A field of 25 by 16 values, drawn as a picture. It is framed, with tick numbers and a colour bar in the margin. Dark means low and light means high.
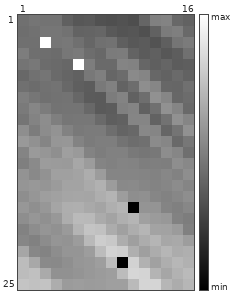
There is an overall slope up to the bottom. The bottom middle is the roughest part. Four lone cells stand out: two far higher and two far lower than their neighbours.
